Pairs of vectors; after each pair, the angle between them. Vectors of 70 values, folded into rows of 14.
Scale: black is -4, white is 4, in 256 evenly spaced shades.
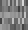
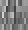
orthogonal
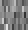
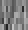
nearly opposite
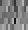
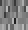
nearly parallel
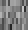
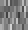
nearly opposite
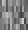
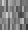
nearly parallel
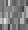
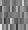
partly opposed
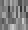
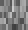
partly opposed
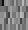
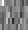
nearly opposite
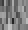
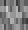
partly opposed
